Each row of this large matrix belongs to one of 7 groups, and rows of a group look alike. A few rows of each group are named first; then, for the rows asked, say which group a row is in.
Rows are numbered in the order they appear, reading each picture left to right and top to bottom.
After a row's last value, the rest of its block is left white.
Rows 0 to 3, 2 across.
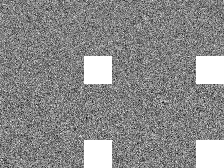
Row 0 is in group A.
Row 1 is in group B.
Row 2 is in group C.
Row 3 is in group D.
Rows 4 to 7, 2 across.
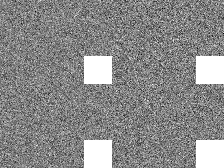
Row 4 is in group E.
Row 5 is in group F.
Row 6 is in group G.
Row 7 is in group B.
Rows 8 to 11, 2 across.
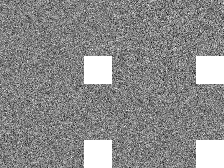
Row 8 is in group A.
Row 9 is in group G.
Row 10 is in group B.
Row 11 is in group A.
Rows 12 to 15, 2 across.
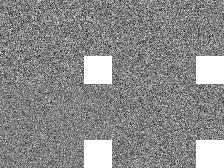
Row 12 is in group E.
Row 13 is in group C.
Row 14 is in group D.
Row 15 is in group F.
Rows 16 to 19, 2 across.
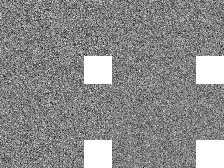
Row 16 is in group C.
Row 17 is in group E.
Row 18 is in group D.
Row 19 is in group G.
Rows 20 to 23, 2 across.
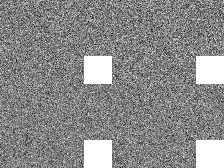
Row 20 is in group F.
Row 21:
C
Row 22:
B
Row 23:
E
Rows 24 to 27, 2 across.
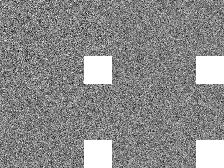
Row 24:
B
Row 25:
B
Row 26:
A
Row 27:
E
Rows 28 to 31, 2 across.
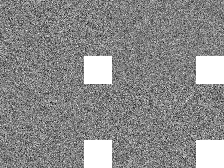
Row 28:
F
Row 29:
B
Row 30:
D
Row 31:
E
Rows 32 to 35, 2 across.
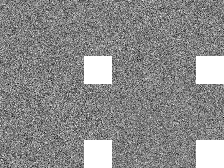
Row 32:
A
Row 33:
B
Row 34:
C
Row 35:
F
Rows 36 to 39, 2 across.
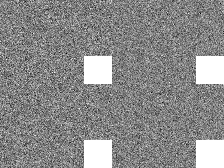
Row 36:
D
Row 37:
G
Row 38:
E
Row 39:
D
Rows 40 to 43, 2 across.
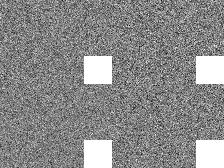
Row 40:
C
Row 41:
A
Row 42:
A
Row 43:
F
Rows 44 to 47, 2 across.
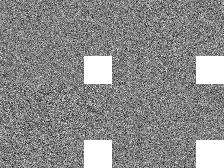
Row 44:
E
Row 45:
G
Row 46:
F
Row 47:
B
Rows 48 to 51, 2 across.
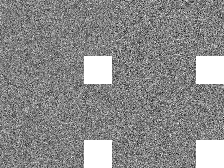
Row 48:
C
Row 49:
B
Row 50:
B
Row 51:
F
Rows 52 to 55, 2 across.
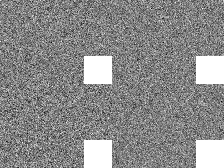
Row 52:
B
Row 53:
D
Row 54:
A
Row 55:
E
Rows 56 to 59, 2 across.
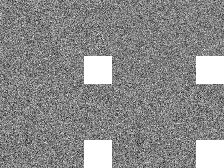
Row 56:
C
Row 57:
A
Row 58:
B
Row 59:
B
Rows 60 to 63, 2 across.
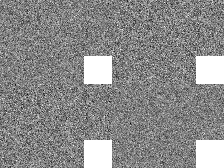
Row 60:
E
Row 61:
E
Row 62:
E
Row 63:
A
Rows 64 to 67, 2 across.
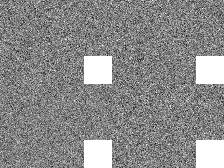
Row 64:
F
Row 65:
B
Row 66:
E
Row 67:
E
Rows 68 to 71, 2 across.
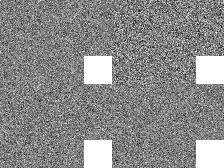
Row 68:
E
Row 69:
E
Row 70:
F
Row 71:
B
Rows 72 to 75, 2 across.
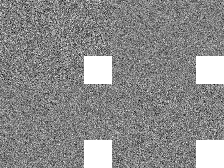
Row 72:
C
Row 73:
A
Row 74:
D
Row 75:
D
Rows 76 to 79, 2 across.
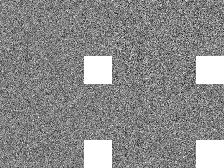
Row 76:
B
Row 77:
B
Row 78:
A
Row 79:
B
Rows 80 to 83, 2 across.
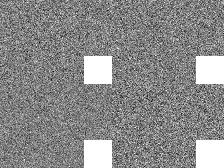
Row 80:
G
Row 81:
F
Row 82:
F
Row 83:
F
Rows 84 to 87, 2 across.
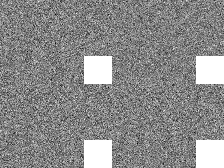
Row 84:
G
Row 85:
A
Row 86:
G
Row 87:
G
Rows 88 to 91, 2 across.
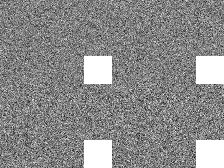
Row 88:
F
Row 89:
B
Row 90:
B
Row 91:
G
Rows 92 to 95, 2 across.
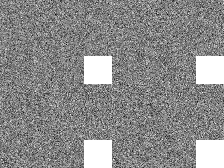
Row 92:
G
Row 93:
G
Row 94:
C
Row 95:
C
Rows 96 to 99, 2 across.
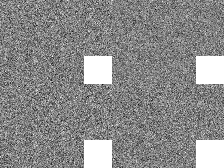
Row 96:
G
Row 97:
E
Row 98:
G
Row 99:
C
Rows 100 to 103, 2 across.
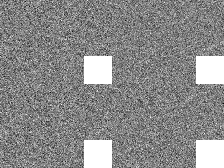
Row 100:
F
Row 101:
A
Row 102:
F
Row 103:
A
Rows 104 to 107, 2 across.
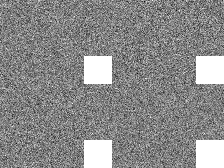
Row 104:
C
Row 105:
B
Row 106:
A
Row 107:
A
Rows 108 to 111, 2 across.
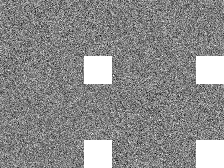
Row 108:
F
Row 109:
C
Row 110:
A
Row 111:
F
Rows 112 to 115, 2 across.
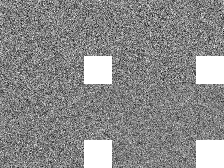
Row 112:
C
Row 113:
G
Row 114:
A
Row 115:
E
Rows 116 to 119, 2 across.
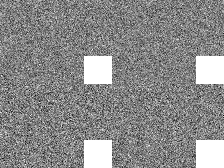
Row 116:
C
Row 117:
F
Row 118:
F
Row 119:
G
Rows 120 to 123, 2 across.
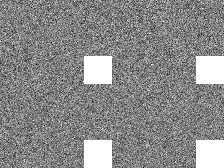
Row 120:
B
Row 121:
C
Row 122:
F
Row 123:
G
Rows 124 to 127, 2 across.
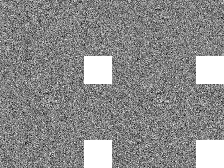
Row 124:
B
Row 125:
D
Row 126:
D
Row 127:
D
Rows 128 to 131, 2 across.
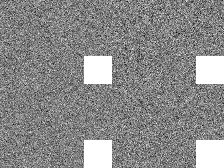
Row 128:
F
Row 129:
B
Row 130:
F
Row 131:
A
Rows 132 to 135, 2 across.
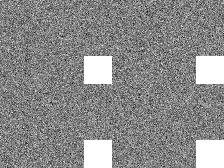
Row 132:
B
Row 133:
F
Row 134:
D
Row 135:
E
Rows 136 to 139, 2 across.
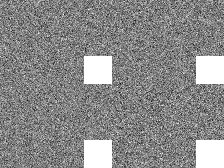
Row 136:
F
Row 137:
E
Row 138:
G
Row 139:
F
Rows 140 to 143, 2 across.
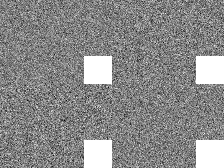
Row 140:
E
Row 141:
B
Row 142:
G
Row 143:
A
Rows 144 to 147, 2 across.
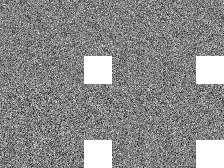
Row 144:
A
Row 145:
G
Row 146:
G
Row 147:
G
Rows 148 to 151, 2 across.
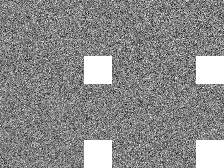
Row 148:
B
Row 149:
B
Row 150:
C
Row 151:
A
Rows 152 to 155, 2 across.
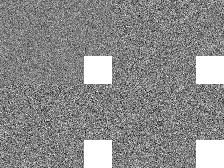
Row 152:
F
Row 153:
A
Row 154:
F
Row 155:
F
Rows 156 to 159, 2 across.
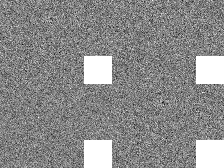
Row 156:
D
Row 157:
B
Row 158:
A
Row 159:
D
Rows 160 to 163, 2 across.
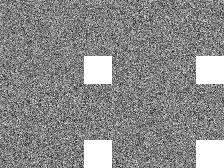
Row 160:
C
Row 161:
E
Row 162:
B
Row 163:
C
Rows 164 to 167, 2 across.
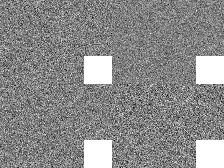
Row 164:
F
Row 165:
A
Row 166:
A
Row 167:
E
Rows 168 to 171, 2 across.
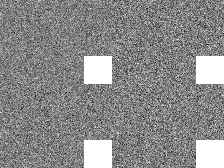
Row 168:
C
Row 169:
F
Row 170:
F
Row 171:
G
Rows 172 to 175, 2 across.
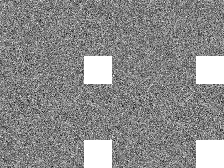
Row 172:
B
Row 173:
C
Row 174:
E
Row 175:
E
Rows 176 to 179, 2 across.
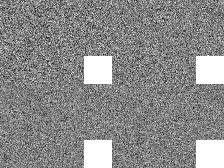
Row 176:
F
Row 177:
D
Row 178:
D
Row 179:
B
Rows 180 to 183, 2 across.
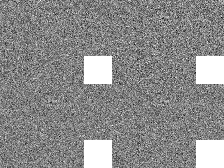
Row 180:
B
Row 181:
D
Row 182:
D
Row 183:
D
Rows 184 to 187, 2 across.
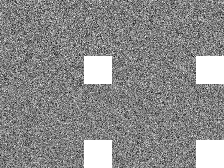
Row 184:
C
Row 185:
E
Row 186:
B
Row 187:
D
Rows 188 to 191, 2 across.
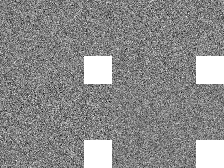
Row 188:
E
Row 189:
G
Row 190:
E
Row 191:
B
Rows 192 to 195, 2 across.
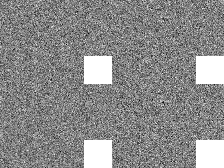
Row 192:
G
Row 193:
D
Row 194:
C
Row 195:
D
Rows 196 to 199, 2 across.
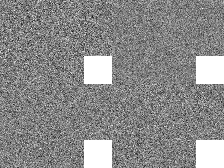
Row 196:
E
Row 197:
C
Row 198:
A
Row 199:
B
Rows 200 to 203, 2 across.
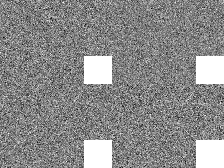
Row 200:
D
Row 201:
D
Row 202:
E
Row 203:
E
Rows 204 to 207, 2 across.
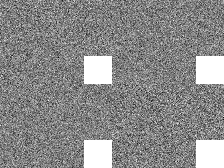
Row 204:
C
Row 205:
F
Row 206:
B
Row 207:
F
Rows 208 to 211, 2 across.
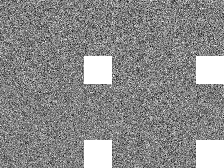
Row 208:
F
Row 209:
C
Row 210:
D
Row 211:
G
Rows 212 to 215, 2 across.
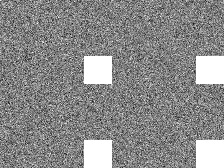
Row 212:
B
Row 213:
B
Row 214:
F
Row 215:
E
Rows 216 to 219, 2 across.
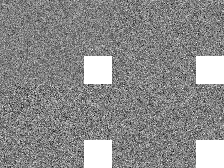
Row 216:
A
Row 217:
E
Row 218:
E
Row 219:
A
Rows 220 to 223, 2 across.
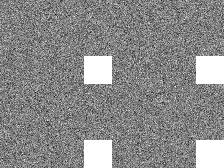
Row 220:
G
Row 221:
A
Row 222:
F
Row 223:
D
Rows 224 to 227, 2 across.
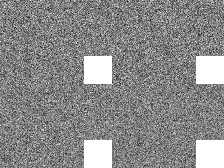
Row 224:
B
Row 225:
C
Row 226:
D
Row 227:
B
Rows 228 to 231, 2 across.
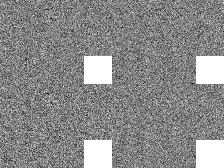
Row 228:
D
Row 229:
G
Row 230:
D
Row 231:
G
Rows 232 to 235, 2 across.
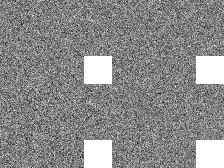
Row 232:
E
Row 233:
A
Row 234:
G
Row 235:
D
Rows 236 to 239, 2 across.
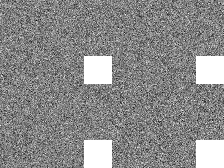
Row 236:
C
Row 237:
G
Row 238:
B
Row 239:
F
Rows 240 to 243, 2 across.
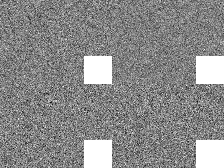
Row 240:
F
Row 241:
A
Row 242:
D
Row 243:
B
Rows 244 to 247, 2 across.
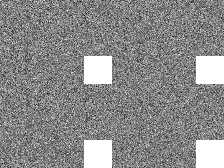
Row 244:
B
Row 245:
B
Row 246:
C
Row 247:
A
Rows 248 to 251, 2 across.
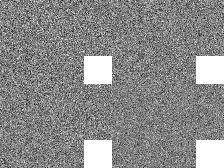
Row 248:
B
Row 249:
C
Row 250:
C
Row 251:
G
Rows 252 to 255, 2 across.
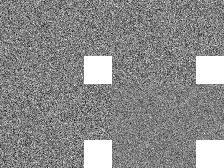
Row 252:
F
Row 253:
C
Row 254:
B
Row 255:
A
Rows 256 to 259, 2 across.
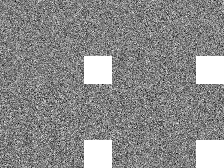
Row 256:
E
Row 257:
G
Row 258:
G
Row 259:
F
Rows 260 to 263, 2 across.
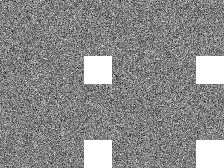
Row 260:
B
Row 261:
C
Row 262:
G
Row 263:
F
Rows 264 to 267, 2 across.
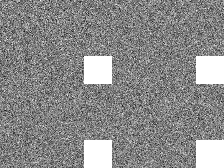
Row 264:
B
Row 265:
A
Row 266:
B
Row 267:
E
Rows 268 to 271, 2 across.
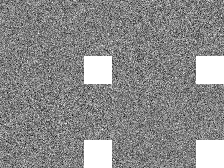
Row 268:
A
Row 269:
B
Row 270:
F
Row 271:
C
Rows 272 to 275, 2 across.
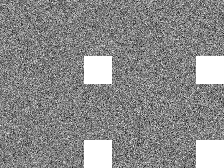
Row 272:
A
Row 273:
F
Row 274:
B
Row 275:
B
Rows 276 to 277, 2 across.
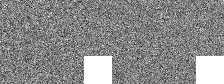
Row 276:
B
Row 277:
D
